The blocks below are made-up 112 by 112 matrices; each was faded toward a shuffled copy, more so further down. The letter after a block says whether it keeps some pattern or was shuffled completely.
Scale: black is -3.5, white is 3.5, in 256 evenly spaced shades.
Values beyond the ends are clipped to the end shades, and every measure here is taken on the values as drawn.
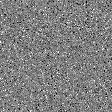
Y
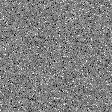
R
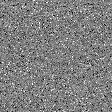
R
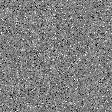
Y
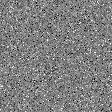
Y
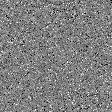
R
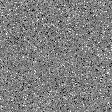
R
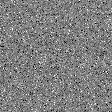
R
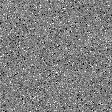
R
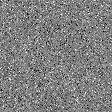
R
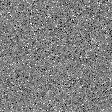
R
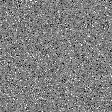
Y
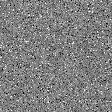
Y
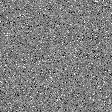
R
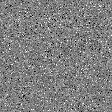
Y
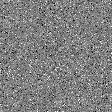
Y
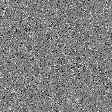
Y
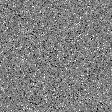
R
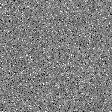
Y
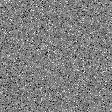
R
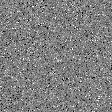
Y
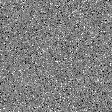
Y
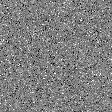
R
